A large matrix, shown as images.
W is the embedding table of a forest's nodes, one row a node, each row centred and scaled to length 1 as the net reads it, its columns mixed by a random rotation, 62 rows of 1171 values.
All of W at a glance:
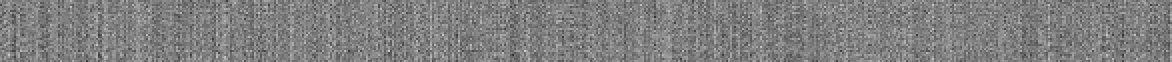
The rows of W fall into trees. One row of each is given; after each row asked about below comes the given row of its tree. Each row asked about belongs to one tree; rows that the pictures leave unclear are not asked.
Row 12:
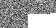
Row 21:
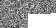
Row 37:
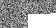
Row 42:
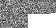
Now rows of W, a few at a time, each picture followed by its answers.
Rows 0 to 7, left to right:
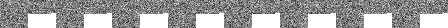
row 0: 42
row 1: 12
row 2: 12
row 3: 42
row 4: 21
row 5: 21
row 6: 12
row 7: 12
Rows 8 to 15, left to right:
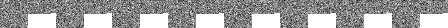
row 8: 21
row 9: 42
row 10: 21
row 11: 37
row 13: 12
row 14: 42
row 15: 21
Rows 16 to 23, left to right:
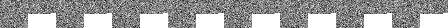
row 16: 21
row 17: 21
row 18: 42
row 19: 37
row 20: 21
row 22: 37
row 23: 21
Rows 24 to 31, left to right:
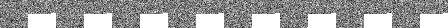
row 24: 12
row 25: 42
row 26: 42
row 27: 12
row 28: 21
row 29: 21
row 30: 37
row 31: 42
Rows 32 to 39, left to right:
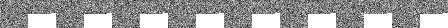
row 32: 42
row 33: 21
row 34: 42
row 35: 42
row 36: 42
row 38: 12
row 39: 37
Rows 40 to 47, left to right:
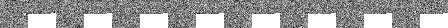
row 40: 37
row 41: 42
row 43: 21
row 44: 21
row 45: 21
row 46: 12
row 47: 37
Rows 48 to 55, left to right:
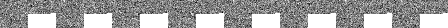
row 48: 12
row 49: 21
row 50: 37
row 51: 37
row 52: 42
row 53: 21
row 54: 42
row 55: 42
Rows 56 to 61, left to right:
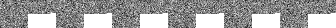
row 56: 42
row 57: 21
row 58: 37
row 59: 21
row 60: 42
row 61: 37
